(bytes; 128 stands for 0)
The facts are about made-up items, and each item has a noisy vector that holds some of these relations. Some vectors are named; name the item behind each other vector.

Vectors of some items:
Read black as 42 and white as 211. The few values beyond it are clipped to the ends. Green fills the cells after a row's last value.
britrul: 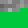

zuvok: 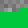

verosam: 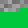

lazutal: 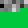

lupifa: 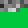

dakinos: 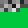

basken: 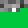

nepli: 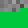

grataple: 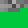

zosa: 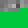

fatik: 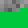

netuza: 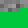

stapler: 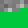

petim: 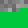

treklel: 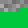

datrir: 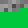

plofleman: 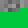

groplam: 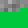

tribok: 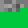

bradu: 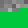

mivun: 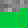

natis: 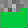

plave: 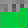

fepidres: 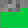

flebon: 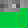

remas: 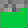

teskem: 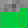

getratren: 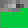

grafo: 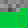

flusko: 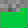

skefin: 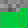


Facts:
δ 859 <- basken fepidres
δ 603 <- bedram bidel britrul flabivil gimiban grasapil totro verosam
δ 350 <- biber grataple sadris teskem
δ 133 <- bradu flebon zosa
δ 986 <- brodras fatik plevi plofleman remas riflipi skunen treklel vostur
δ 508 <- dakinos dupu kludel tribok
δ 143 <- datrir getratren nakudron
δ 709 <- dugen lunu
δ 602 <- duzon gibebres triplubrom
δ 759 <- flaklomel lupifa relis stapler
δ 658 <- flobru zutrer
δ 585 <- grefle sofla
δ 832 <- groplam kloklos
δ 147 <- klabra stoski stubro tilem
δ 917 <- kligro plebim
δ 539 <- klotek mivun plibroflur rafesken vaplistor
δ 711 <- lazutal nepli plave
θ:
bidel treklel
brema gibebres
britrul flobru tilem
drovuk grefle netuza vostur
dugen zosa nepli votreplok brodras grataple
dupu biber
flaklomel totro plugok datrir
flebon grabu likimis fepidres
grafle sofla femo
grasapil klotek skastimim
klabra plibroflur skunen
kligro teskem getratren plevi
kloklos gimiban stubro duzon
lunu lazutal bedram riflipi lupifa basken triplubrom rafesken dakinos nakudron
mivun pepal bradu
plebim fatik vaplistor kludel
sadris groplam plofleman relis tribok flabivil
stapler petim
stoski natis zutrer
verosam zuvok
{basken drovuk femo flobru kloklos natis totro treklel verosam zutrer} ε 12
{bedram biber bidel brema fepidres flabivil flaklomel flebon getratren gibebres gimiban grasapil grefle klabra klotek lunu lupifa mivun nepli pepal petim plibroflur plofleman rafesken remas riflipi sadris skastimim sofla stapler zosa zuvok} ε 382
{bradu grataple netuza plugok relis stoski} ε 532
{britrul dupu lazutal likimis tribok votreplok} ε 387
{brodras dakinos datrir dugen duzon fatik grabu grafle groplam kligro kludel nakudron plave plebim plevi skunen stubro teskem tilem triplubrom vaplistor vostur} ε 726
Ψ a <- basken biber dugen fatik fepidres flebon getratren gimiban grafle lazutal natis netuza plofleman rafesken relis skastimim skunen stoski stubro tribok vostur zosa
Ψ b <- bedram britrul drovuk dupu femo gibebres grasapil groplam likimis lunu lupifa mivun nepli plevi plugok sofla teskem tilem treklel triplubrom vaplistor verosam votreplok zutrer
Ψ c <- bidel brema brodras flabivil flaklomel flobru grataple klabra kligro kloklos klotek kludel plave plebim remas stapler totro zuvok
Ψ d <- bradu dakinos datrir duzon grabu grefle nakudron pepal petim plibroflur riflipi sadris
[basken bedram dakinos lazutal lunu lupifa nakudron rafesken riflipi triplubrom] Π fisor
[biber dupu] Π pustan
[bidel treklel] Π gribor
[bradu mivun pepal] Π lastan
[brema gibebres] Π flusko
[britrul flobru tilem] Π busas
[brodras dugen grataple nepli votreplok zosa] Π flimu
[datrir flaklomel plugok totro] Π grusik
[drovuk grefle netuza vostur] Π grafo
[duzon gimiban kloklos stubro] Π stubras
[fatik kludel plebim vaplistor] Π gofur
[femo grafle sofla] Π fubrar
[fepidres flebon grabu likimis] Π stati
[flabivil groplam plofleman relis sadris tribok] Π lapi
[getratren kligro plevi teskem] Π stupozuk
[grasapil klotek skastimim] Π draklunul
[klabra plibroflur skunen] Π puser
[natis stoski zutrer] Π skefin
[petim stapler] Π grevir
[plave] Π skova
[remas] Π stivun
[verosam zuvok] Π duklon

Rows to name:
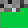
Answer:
rafesken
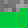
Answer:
sadris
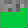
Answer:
relis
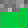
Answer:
grefle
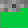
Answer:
kludel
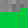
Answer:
likimis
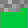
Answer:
drovuk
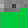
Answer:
plevi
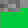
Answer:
biber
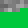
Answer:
bidel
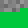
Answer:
gibebres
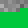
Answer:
femo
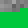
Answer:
votreplok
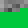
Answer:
vostur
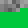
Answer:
dugen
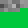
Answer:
stoski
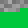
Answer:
kloklos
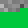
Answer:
zutrer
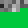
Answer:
fisor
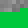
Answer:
plugok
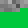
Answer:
grafle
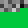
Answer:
triplubrom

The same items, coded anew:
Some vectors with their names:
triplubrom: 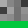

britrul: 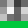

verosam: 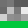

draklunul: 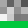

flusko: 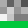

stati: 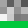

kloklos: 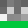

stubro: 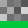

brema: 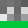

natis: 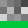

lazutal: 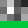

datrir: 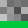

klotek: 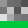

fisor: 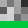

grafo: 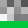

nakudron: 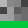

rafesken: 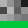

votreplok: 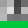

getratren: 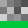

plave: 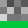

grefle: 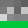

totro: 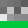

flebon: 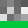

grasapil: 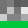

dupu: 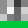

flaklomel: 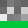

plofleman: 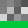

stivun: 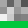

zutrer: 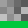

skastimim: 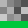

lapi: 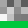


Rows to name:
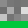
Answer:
teskem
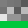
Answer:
flobru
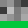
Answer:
bedram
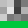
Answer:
tribok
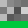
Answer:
netuza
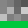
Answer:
sofla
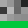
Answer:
basken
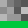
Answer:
gibebres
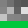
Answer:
nepli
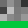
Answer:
riflipi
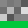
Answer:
fatik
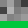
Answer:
lupifa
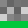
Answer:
grabu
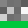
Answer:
grafle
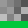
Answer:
treklel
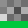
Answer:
brodras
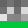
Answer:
sadris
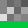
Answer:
remas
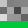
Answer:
kludel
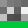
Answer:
stoski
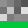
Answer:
gimiban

